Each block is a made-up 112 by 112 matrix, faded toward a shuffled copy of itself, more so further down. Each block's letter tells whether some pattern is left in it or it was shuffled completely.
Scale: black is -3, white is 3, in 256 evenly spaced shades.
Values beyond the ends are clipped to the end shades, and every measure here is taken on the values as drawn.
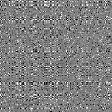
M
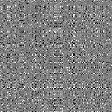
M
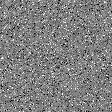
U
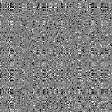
M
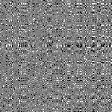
M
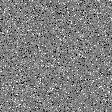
U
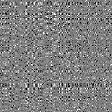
M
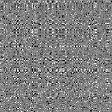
M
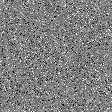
U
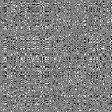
M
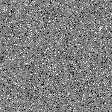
U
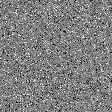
U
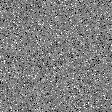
U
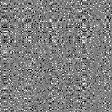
M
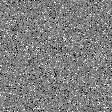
U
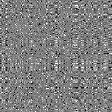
M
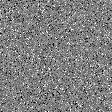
U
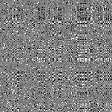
M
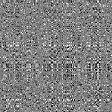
M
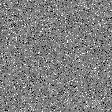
U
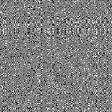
M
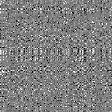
M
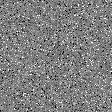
U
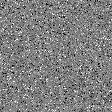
U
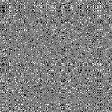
M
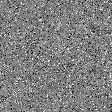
U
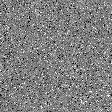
U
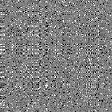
M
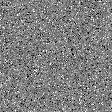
U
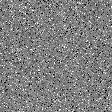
U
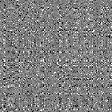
M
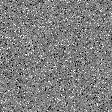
U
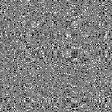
M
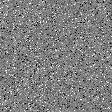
U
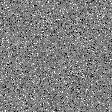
U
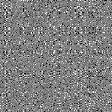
M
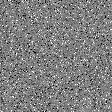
U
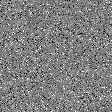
U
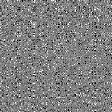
M
